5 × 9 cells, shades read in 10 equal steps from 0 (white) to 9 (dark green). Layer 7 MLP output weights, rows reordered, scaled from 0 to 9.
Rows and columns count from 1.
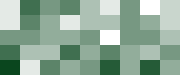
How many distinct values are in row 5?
6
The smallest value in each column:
1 1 3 1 3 0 4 0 2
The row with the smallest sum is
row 2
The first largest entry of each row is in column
2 2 1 1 1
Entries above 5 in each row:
2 1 0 3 4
